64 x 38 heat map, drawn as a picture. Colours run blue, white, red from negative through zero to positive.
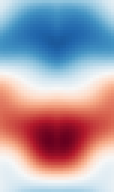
Ninth with the highest average: bottom middle. Calmest part: top middle. Ninth with the lowest average: top middle. Mirror symmetry: left to right. Grain: smooth.
